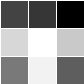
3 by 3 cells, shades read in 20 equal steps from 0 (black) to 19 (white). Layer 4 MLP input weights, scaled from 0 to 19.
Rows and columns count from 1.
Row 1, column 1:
5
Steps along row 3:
up down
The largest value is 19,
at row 2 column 2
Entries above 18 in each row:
0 1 0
